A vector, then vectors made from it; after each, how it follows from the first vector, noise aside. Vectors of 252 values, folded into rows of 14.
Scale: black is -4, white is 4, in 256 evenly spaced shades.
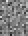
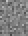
shrunk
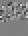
partly zeroed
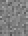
shrunk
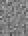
shrunk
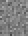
shrunk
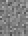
shrunk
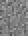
shrunk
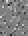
partly zeroed
